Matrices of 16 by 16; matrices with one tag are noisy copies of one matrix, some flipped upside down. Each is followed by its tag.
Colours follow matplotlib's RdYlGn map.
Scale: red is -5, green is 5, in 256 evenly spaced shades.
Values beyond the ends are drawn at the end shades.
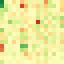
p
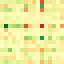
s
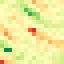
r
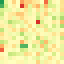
p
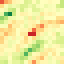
r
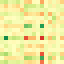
s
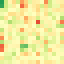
p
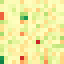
p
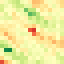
r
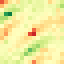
r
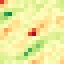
r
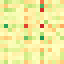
s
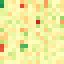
p
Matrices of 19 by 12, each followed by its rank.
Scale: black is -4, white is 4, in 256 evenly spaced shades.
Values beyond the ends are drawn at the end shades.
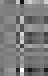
one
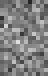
full rank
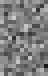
full rank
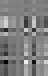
one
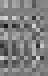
two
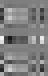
one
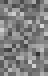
full rank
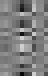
one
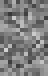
full rank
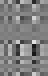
one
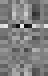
two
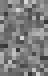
full rank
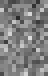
full rank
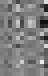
two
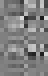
two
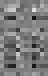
two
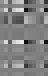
one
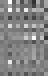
two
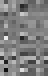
two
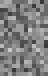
full rank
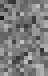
full rank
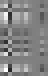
one
